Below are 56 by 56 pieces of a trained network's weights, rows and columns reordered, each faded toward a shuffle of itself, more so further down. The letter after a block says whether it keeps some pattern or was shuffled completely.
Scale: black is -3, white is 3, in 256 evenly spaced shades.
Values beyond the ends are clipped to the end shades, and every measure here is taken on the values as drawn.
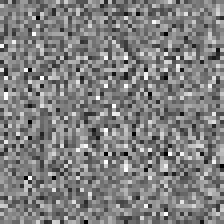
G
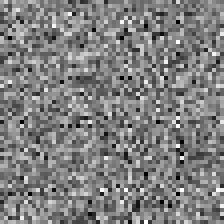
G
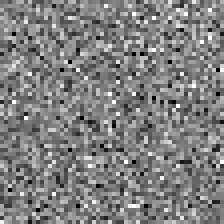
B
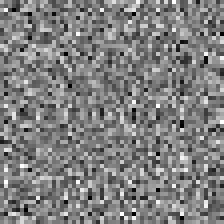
G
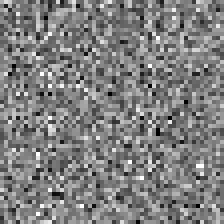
G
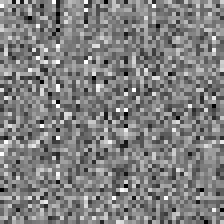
G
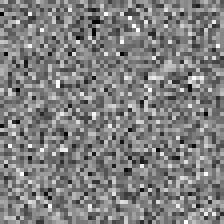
B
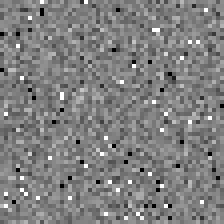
B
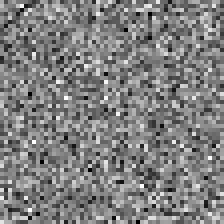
B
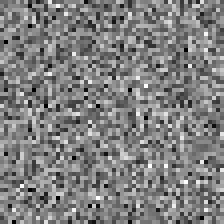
B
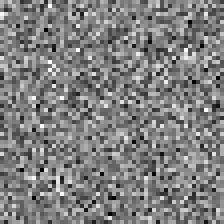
B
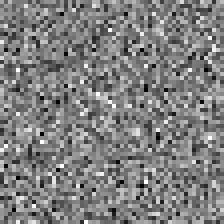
B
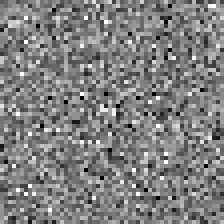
B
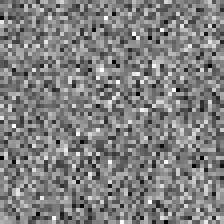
B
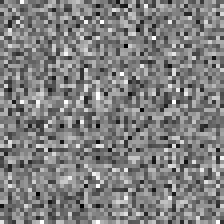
G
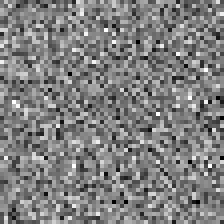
B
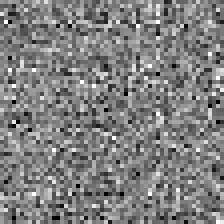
G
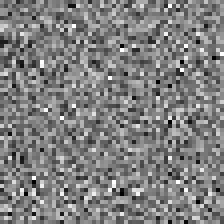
G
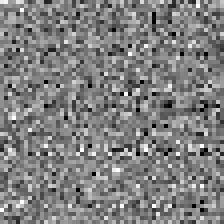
G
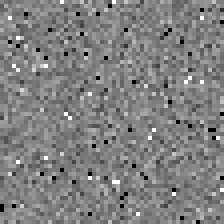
B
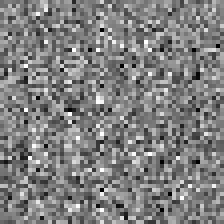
G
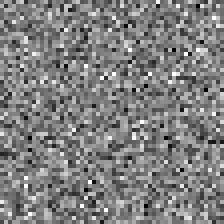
B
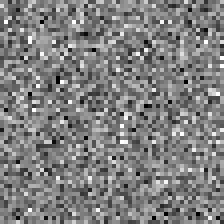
B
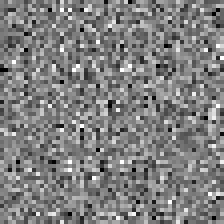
G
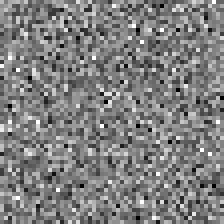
B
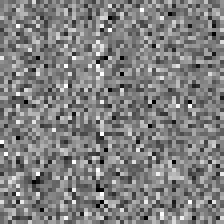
G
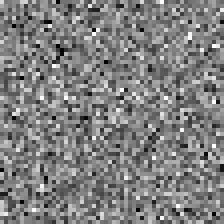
B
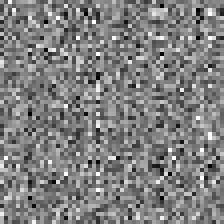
G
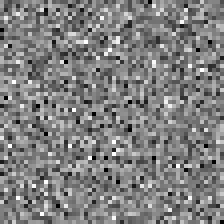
B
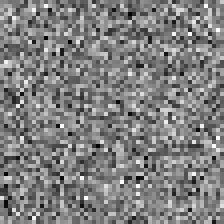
G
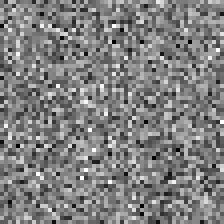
B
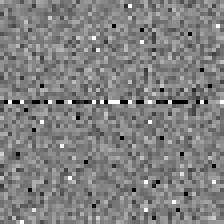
G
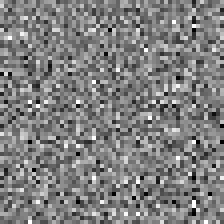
G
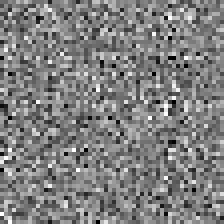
G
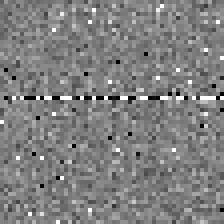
G
